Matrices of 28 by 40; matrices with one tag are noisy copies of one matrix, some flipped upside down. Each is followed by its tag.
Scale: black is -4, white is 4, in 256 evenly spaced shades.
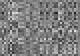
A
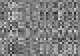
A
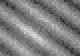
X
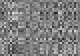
A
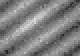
X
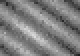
X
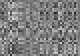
A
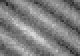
X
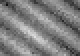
X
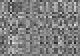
A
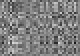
A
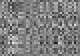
A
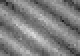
X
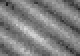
X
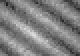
X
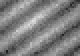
X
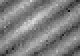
X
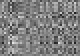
A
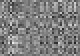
A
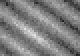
X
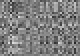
A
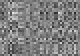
A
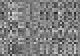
A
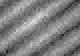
X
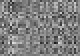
A
